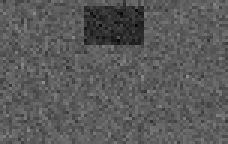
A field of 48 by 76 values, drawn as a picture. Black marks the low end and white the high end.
Stripes: none. Odd patch: lower, in the top middle. Histogram: skewed, a long tail of low values. Ninth with the lowest average: top middle.
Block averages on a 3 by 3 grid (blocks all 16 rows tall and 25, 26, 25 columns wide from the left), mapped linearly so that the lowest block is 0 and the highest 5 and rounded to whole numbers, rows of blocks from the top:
505 / 555 / 555
